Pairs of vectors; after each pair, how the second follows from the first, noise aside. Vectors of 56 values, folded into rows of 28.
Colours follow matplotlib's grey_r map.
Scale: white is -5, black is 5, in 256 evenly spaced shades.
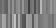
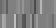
partly zeroed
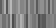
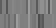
partly zeroed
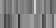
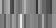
reversed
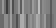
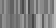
wrapped around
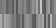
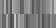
reversed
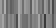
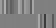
partly zeroed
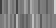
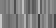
reversed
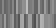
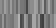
negated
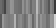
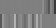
partly zeroed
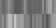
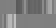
partly zeroed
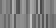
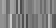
wrapped around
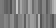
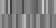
wrapped around
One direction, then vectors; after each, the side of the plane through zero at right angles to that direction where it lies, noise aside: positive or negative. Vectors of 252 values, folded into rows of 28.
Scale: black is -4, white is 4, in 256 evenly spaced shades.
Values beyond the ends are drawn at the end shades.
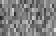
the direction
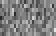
positive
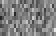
positive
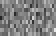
positive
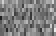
positive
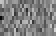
positive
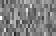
negative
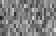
positive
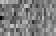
positive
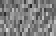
positive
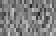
positive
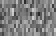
positive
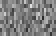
negative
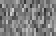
positive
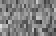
negative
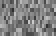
negative
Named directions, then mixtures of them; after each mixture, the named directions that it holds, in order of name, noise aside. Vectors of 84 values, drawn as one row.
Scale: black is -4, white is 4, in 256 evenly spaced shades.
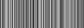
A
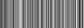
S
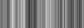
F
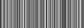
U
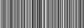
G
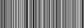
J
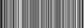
J, S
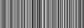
G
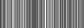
F, G, U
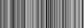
F, S, U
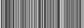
A, U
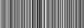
G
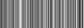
S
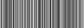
A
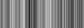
F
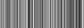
A, F, J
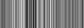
F, J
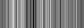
A, F, J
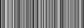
A, U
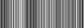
F, J, S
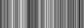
F, S, U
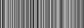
A
